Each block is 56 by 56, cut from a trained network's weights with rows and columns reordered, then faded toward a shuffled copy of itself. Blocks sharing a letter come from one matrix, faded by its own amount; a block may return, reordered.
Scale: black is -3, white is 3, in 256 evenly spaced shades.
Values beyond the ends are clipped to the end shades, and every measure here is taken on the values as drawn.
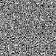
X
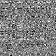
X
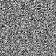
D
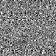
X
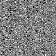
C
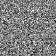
X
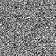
D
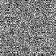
D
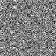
D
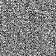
C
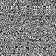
D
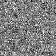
C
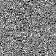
C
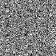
C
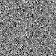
C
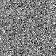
C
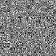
X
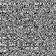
D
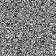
D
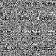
X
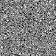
C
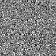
X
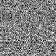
D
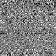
X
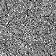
C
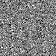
C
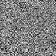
D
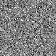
C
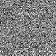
X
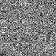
X
